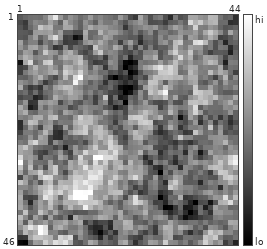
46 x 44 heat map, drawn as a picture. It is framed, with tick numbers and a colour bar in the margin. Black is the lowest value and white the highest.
The bottom left is the ninth with the highest average. No row or column stands out. There is no overall slope. The texture is blotchy. Neither half mirrors the other. On average the colour sits 50% of the way up the scale.
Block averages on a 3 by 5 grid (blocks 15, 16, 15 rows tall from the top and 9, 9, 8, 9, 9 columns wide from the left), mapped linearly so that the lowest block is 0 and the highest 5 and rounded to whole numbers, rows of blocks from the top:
33043 | 24313 | 55312
